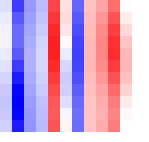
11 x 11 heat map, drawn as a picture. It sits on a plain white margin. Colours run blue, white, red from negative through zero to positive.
The bottom left is the ninth with the lowest average. The bottom right is the smoothest part. The grain runs up and down.
